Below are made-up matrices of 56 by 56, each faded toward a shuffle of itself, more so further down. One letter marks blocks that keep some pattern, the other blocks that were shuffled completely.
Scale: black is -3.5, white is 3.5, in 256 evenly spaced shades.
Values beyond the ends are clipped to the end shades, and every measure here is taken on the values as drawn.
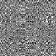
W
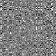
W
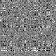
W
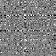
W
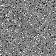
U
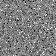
U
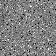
U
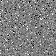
U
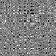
W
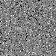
U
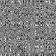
W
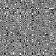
W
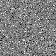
U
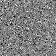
U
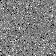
U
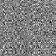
W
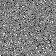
U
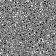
U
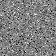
U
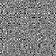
W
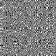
W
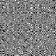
W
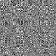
W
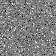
U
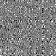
W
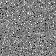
U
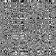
W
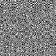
W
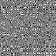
W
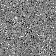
U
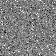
U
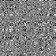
W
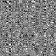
W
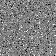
U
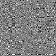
W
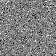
U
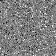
U
